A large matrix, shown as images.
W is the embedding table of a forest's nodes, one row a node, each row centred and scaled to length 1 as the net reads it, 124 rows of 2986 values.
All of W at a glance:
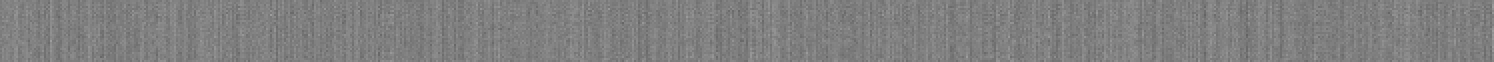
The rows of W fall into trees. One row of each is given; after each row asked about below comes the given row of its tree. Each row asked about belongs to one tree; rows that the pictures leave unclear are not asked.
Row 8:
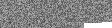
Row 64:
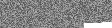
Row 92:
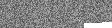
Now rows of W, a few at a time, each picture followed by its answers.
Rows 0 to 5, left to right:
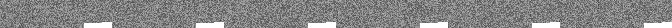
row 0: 92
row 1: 92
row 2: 8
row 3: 64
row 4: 8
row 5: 64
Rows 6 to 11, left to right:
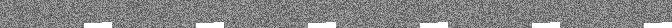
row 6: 92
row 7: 92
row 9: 64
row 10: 8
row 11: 92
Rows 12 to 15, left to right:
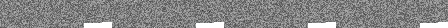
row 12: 64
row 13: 92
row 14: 92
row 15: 64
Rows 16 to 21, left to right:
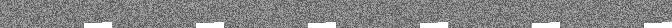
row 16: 8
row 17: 8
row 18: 92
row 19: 8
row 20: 92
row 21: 64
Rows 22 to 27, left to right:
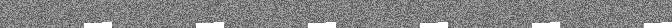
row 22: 64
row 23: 64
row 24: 92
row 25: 92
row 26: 64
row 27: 92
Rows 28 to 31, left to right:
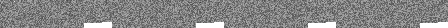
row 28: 64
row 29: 64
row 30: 64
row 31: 64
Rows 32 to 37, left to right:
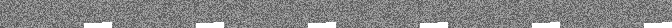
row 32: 64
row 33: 92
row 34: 64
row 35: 92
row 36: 64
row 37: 64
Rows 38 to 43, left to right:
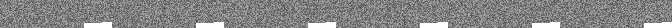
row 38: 8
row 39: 92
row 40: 8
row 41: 92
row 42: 64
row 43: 92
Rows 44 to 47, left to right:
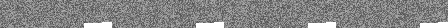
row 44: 64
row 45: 64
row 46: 8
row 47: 64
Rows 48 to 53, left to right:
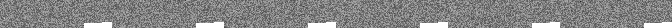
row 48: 92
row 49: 64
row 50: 64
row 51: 8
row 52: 8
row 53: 92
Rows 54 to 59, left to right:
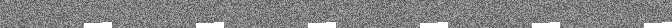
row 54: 92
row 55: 64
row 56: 8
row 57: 8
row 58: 8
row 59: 64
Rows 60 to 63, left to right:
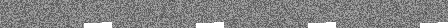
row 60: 92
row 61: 92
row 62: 8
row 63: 8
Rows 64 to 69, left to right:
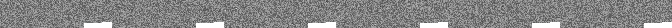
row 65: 64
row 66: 92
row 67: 8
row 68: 8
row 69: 92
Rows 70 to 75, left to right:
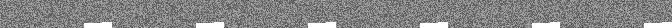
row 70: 92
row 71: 8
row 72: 64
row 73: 92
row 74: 92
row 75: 92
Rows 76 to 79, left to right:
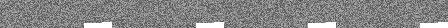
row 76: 64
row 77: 8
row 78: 92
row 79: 8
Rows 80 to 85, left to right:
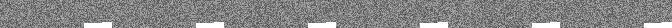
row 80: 8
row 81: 8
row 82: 8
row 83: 64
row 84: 8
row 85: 92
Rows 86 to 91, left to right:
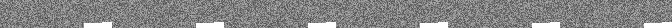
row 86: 64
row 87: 8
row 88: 8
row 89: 64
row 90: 8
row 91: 92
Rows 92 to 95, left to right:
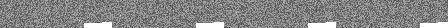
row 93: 8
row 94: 64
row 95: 92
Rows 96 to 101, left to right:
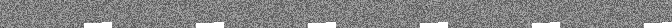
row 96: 64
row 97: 92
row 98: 92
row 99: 64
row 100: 92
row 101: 92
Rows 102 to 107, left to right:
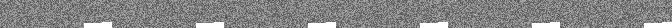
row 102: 64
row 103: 8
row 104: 92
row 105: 64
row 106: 64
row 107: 64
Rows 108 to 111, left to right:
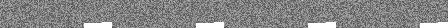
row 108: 92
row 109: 64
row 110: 64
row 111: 92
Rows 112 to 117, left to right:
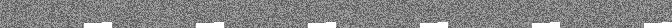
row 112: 92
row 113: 92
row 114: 92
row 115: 64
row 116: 64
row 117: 8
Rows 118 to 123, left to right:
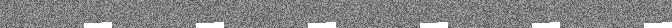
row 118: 92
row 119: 64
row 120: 64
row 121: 8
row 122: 64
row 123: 64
